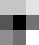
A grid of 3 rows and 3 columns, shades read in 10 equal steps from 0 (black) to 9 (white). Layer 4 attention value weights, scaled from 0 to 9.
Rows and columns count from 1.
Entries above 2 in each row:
3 2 3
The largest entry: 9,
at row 3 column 3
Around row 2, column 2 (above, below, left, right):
7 4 3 4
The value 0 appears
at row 2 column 2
